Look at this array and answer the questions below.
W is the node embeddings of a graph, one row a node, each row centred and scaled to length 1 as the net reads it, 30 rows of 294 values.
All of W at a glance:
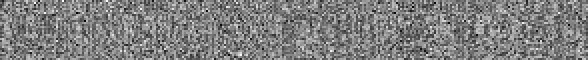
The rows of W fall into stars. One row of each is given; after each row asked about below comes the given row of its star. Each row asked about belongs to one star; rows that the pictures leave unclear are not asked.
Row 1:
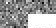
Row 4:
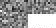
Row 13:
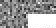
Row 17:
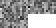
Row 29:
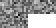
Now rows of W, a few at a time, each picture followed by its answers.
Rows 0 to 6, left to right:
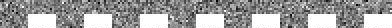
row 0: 17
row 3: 17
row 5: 17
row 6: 4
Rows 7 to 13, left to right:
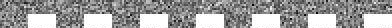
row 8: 29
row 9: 29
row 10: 1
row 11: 29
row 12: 13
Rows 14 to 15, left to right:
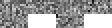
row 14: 13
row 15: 1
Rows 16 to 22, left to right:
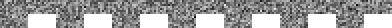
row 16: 1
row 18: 17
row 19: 29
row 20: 13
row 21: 13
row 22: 4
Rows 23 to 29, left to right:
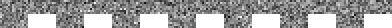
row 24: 13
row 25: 17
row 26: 13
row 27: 1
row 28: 17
